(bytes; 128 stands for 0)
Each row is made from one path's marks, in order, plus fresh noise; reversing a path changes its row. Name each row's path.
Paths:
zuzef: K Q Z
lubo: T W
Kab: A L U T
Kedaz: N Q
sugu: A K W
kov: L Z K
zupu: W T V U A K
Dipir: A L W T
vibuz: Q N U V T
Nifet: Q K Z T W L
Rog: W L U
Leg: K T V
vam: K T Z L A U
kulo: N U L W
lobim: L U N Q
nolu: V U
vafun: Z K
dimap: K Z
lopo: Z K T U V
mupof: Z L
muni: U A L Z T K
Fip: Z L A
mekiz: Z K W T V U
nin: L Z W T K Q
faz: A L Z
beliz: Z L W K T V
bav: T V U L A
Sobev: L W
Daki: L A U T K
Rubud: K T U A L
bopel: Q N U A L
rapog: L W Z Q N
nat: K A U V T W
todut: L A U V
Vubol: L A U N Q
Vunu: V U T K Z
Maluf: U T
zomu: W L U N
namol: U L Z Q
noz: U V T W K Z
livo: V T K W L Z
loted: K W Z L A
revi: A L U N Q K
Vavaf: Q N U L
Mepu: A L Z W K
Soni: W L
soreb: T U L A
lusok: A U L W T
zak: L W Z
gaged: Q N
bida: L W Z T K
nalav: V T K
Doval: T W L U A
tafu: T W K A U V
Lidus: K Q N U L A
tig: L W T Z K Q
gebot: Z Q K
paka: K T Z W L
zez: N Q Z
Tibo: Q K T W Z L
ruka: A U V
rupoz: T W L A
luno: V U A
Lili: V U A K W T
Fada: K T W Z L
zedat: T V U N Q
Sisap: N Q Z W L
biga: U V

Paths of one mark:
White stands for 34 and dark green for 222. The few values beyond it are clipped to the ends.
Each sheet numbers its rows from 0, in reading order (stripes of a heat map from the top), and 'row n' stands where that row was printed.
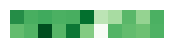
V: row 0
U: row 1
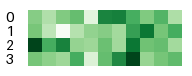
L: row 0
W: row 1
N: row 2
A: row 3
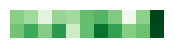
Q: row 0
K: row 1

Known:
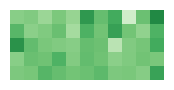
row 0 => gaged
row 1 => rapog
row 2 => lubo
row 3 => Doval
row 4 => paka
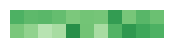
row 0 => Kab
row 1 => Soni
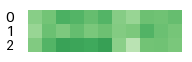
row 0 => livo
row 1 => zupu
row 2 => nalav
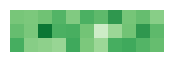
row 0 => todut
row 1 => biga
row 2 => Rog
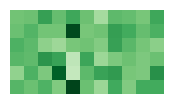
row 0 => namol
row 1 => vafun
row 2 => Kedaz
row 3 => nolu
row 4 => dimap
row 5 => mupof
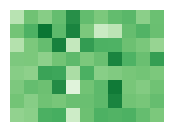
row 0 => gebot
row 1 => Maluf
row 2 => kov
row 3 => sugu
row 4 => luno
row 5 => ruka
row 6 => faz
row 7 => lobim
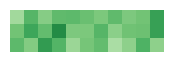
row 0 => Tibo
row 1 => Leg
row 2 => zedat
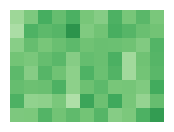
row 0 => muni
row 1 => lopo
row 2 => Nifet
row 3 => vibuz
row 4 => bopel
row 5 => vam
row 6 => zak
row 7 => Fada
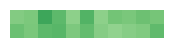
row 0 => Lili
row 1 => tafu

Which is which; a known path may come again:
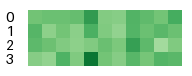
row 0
mekiz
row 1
zomu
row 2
zez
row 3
Fip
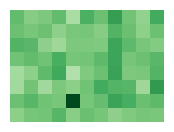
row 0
rapog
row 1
Sisap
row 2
Kedaz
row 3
nat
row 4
lusok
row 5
zuzef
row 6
vafun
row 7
Doval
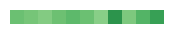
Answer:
Dipir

